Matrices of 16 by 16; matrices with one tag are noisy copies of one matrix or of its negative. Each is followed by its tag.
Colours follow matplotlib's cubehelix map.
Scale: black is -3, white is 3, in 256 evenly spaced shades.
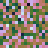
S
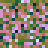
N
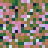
N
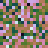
S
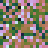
S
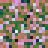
N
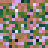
N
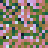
S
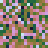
S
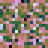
N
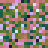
N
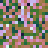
S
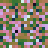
N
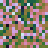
S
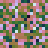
N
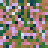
S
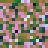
N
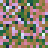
S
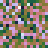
S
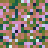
N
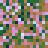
S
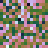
S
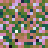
N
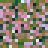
N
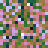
S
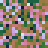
S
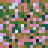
N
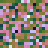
N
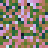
S
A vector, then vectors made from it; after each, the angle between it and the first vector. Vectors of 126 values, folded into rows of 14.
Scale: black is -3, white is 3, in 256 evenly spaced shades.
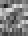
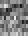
nearly opposite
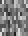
orthogonal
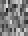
partly opposed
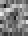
nearly parallel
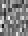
partly opposed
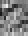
nearly opposite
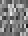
orthogonal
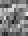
nearly parallel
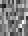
partly aligned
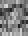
nearly opposite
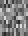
partly aligned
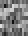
nearly parallel
